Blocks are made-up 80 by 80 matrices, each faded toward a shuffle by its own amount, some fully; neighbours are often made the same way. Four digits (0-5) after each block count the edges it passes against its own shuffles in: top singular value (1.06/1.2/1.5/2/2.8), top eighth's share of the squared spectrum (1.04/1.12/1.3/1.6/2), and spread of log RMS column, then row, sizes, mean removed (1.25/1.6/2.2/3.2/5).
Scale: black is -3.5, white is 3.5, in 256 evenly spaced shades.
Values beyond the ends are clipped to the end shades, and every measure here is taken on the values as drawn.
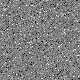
0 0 0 0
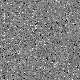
0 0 1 0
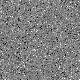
0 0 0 0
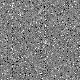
1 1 2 0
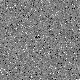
0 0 0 0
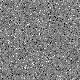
0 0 0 0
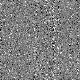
1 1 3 0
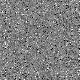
0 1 2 0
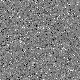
0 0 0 0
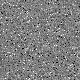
0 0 0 0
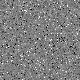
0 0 0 0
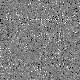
2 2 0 1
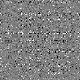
4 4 2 2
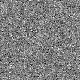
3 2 0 0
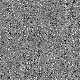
0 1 1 0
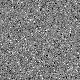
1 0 0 0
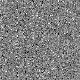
1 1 2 0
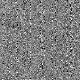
1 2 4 0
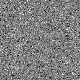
2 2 0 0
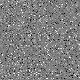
3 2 1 1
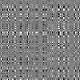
5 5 4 4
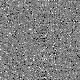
3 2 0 0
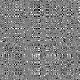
5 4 3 3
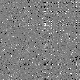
4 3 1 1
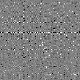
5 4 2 2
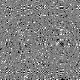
4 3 2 2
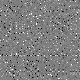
3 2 0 1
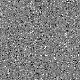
3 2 1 1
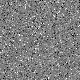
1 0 0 0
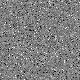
2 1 0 0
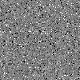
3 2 0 0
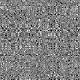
4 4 2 3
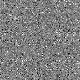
3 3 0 1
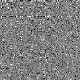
4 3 2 2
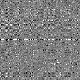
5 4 2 3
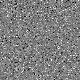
2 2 0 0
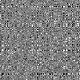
4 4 2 3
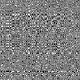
4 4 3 3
